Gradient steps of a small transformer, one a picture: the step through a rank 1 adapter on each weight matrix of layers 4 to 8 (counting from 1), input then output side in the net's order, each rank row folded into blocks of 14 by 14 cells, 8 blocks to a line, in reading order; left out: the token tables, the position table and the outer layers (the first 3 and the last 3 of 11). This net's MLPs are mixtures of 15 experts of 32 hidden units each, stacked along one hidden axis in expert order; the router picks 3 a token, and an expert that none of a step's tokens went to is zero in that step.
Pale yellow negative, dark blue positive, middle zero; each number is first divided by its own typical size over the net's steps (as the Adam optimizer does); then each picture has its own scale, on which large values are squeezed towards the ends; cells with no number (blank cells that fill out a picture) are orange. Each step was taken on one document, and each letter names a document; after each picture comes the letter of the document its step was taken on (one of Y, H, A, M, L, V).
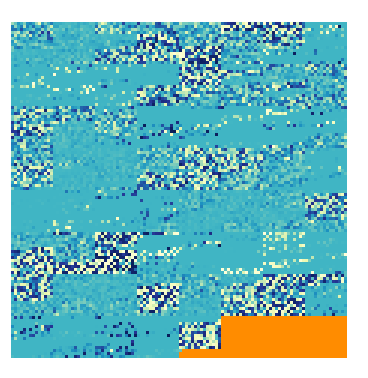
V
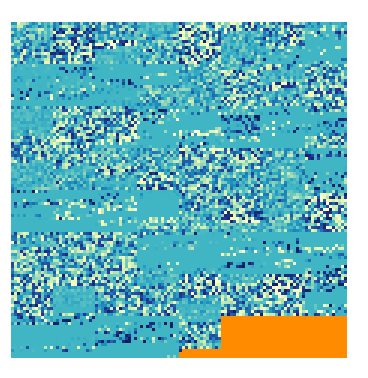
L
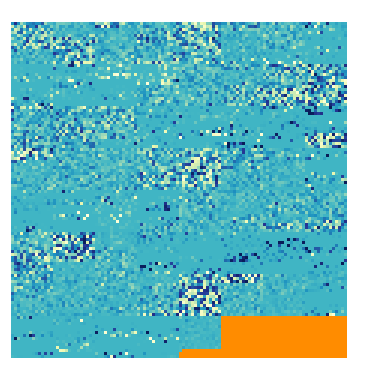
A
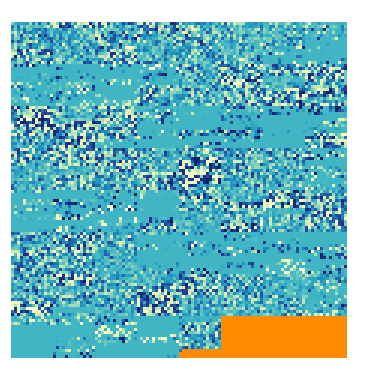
L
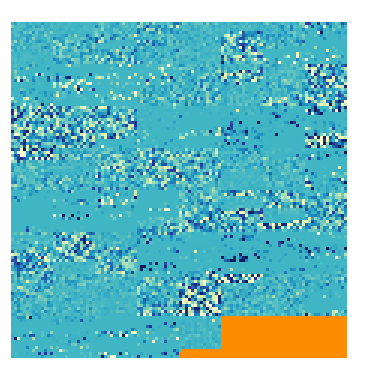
A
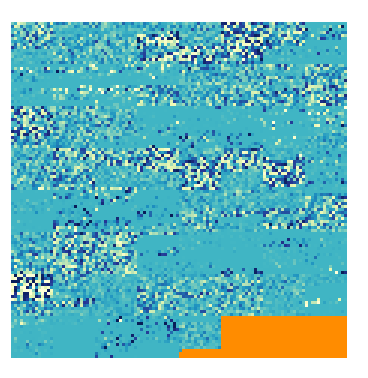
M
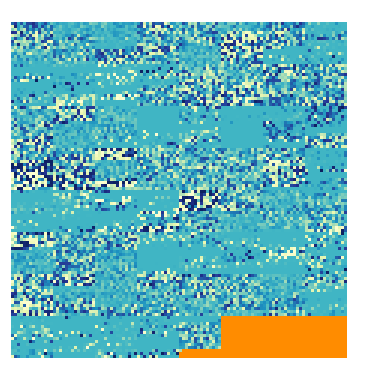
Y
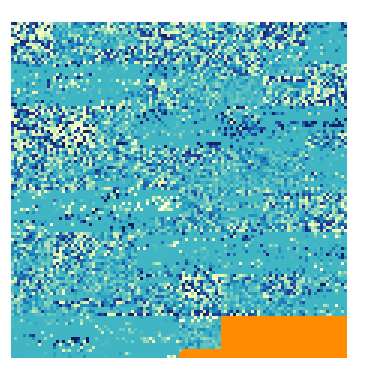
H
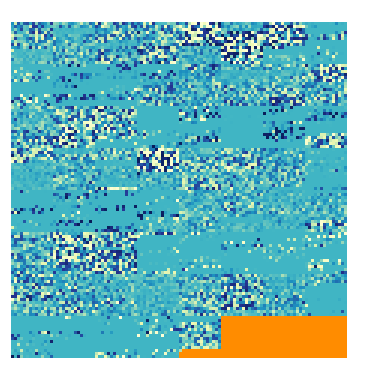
Y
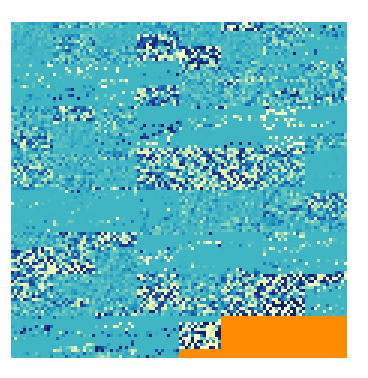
V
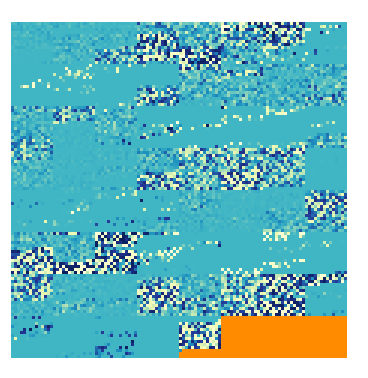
V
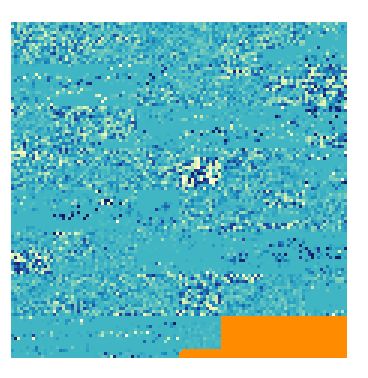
A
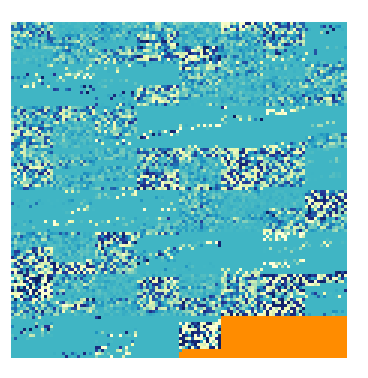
V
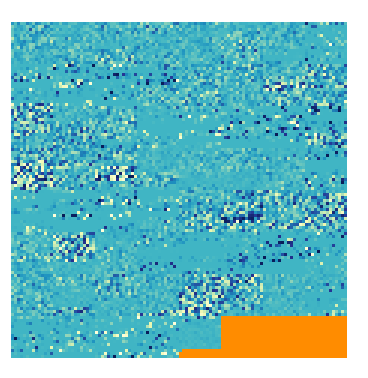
A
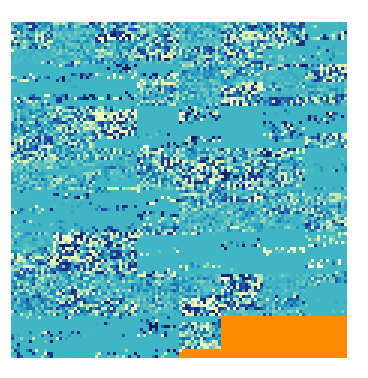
Y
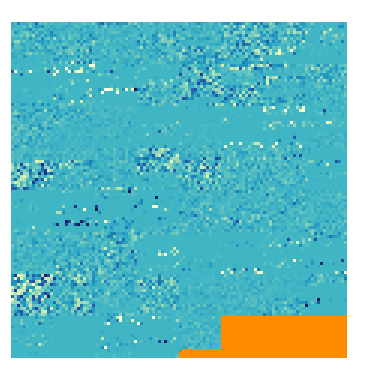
M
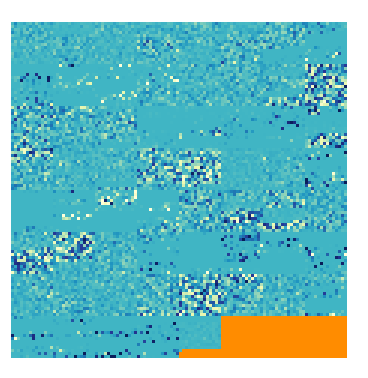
A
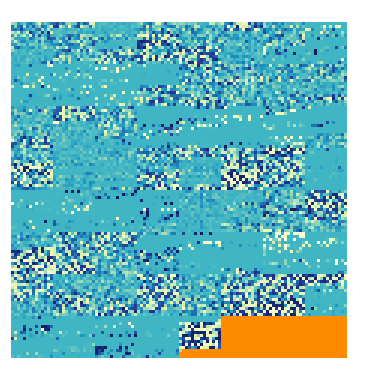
V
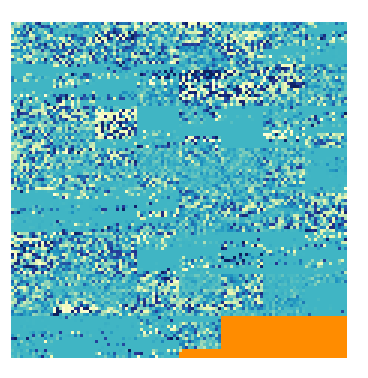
Y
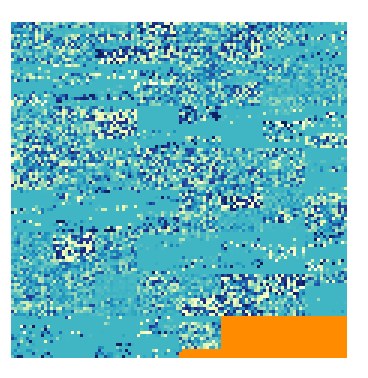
Y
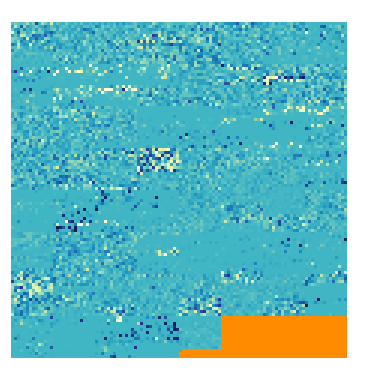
M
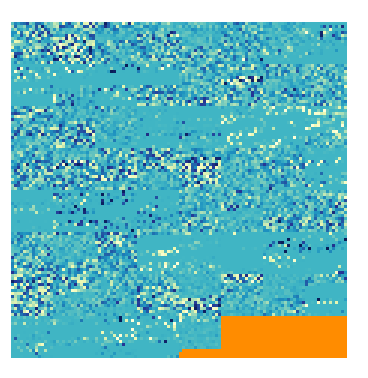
M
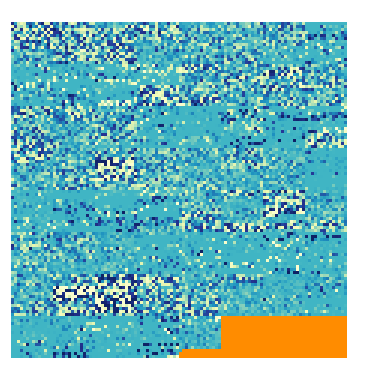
H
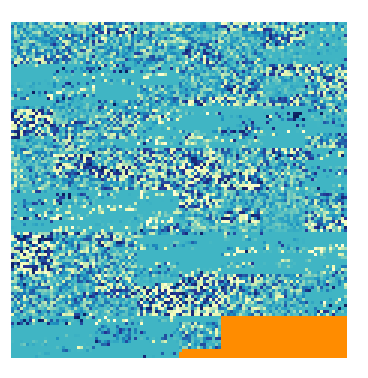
L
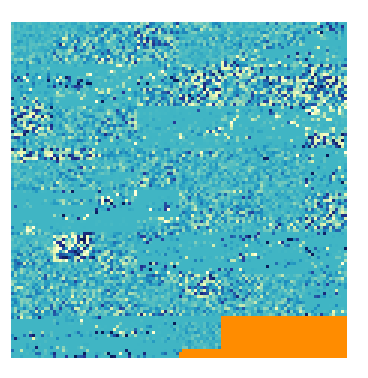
A
